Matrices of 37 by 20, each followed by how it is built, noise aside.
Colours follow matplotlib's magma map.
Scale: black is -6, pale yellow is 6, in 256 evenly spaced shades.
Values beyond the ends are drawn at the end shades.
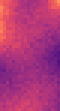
smooth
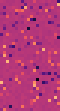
sparse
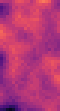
smooth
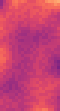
smooth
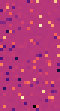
sparse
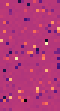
sparse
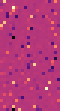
sparse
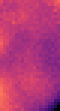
smooth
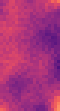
smooth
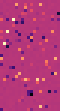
sparse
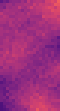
smooth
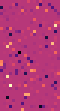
sparse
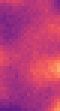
smooth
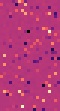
sparse
